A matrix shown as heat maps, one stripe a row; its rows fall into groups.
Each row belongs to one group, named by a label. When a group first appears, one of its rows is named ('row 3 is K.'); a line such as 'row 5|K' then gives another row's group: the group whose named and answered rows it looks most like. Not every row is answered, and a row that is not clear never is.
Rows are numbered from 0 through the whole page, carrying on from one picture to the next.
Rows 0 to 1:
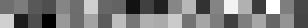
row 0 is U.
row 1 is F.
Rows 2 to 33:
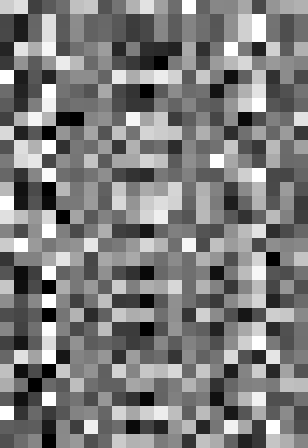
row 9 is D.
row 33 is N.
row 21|D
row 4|D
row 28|F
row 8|D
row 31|F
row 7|F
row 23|D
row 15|F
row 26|D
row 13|N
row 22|F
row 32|U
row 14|D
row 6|U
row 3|D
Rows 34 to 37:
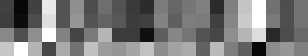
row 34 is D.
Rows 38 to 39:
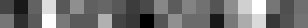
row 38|D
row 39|D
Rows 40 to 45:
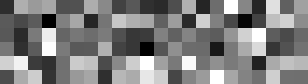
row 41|N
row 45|N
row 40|U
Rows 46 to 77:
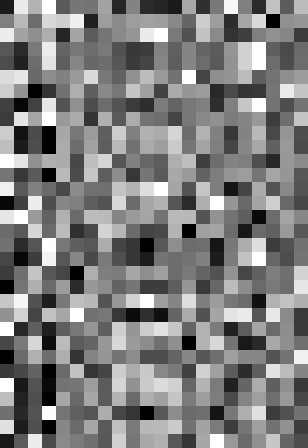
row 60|N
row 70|N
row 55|F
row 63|D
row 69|F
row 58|U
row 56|F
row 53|D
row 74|F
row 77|N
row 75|D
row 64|D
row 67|N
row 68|U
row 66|U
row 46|U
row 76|F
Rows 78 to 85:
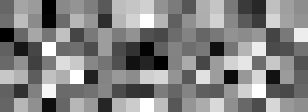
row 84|D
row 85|N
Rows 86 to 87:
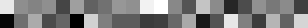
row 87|U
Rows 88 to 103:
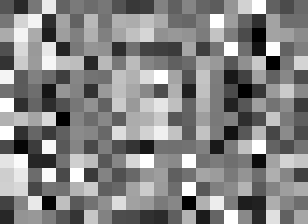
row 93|F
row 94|N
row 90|N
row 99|N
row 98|D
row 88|D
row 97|F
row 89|N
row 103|U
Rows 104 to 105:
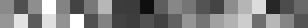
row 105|U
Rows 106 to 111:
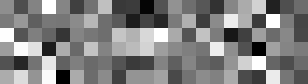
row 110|D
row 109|N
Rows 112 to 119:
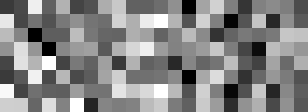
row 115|N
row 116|U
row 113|F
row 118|F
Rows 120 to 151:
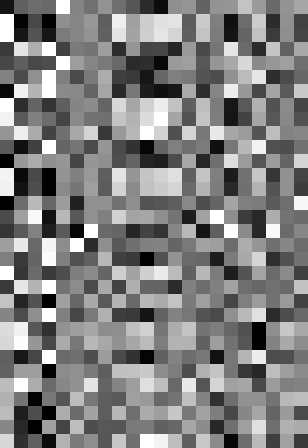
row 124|U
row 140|U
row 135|N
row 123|U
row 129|N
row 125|D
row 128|F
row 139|F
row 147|N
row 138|D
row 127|F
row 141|F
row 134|U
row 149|F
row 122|F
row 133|F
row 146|N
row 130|D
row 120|U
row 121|F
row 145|D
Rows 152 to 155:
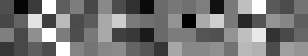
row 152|D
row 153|N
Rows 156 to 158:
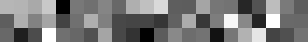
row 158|D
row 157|U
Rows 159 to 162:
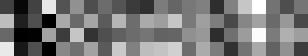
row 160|F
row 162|F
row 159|D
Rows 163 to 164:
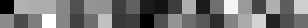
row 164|D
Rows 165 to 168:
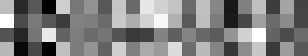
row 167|D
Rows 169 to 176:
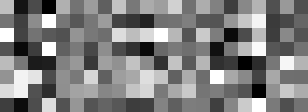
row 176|D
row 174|N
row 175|N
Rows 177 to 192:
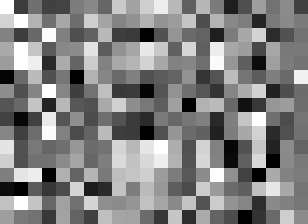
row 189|N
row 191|N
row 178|N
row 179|D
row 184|N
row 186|D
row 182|U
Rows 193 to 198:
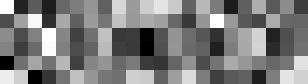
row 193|F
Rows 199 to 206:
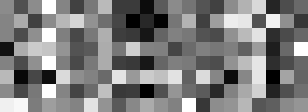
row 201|D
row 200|U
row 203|D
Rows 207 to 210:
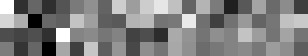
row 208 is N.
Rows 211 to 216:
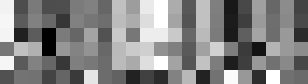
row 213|F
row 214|N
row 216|U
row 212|F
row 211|F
